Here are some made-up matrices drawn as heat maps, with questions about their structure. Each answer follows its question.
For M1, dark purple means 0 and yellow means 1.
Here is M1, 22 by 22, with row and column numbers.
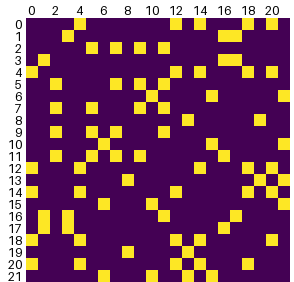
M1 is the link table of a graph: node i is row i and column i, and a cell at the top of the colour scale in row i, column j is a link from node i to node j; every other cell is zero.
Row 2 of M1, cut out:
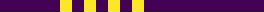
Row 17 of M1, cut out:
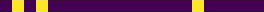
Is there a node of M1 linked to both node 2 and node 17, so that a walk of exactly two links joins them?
no
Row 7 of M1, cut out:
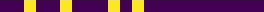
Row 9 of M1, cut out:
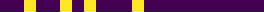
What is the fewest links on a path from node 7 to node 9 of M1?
1
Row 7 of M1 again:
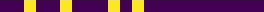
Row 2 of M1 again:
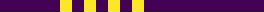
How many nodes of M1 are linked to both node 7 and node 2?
3
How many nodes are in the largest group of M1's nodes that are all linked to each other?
6
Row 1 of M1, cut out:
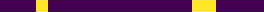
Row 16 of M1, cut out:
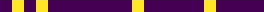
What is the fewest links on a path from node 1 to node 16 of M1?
1
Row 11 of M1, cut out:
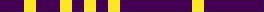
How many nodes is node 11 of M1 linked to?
5
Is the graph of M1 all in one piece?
no
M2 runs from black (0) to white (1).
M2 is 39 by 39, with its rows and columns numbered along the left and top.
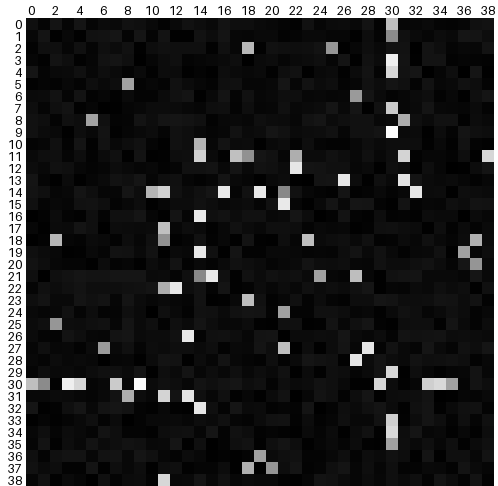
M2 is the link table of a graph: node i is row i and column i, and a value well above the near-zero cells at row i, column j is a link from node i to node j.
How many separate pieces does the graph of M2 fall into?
2
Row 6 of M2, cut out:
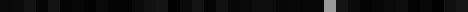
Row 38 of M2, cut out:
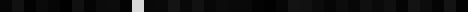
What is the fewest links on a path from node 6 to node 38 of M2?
5
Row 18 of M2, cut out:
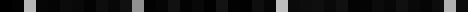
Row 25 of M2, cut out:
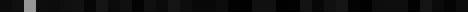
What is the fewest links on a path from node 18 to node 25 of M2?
2
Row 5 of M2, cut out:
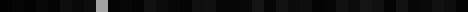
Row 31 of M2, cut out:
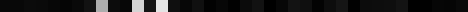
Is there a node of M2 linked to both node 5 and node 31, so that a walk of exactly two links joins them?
yes
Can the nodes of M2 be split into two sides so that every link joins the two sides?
yes
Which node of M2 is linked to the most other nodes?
node 30
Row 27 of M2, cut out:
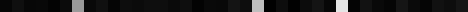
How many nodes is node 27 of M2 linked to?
3
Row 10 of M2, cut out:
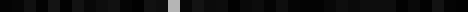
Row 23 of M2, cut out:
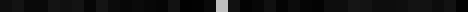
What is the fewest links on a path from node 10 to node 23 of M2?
4
